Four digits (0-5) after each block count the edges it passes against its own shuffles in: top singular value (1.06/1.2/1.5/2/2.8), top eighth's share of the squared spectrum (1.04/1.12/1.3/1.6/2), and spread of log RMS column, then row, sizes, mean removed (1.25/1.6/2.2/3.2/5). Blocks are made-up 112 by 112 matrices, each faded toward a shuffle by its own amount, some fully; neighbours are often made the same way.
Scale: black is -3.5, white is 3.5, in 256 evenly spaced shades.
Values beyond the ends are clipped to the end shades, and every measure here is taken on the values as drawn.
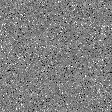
0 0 0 0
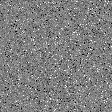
0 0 0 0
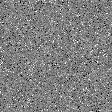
0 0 0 0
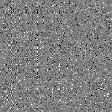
4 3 2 1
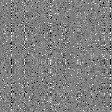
5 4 3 2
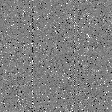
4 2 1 0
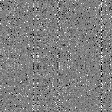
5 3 2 1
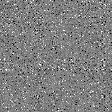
3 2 1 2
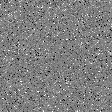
1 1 0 0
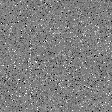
2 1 0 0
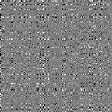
5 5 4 4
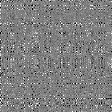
4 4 3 3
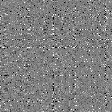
4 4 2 2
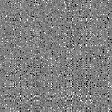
5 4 3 2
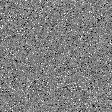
1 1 0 0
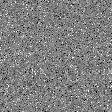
2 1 0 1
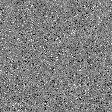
2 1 0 0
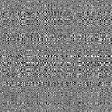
5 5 3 4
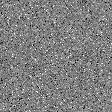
0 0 0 0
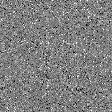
3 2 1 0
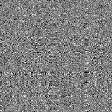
4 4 2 3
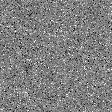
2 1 0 0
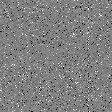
3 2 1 0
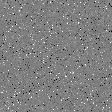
0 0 0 0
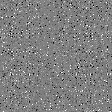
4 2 1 1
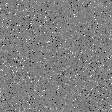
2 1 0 0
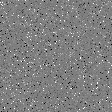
0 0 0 0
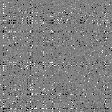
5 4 3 3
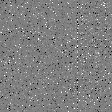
3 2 1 1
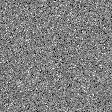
1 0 0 0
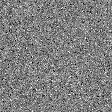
1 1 0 0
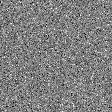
1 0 0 0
